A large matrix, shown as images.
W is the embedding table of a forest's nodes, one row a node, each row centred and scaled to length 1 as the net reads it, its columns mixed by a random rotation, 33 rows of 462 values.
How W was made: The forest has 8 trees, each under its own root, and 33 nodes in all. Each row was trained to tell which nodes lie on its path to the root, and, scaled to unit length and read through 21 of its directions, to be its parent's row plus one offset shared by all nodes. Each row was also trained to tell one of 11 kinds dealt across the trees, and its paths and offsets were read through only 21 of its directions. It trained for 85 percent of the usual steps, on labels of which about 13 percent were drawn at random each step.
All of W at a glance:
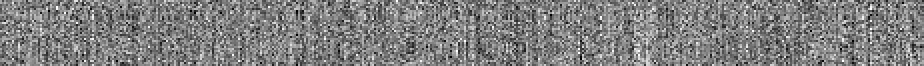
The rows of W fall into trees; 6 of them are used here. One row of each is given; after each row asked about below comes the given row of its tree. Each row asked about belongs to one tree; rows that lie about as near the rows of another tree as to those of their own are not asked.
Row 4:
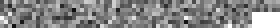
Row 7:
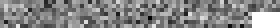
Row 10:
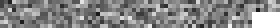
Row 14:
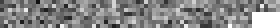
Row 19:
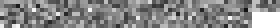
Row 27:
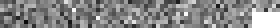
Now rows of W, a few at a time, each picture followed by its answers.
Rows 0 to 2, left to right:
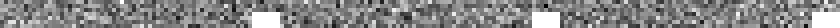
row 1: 19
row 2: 14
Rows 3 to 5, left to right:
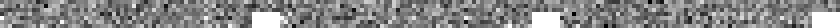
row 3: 4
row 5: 19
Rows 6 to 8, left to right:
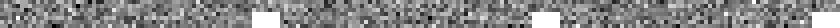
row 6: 19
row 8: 14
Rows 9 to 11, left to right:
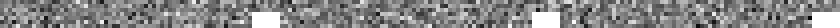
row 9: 14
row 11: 7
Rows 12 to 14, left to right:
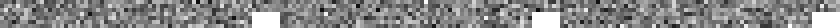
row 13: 14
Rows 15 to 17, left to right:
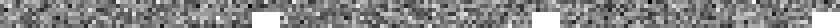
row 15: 7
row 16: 10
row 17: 27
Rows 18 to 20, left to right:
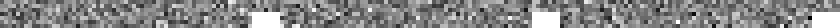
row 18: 4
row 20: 14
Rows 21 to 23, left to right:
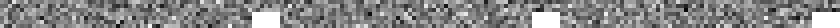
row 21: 10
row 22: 10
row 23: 4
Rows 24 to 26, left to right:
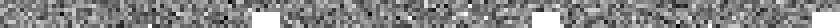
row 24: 10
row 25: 10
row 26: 10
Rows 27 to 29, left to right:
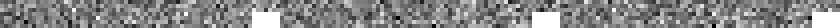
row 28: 27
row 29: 27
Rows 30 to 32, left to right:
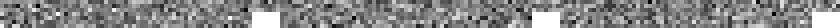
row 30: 19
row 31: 27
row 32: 27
